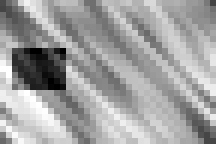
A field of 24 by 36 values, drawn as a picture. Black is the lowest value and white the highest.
Ninth with the highest average: bottom left. Roughest part: middle left. Odd patch: lower, in the middle left. Ninth with the lowest average: middle left.
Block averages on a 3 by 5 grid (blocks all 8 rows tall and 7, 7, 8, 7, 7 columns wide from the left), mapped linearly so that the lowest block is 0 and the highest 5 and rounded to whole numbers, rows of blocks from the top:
23233 | 10234 | 53442
